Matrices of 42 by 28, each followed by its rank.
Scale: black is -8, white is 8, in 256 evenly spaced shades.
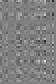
two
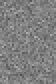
full rank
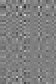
two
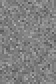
full rank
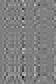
two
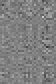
five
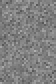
full rank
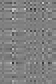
two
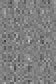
five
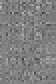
five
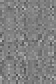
five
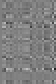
two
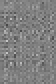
five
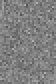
full rank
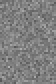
full rank
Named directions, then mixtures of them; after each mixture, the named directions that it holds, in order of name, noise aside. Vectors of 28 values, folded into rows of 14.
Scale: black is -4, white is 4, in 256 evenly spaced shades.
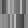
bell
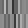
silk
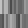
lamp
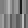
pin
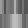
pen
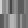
lamp, pen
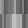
pen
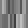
bell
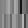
pen, pin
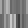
bell, lamp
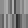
lamp, pen, silk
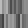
lamp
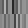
silk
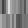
bell, pin
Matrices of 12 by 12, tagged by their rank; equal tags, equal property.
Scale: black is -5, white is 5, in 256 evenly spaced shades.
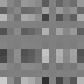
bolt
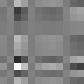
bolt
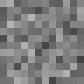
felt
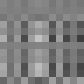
bolt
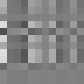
bolt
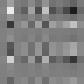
bolt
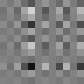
bolt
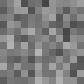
felt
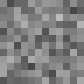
felt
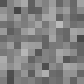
felt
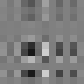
bolt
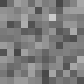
felt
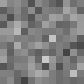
felt
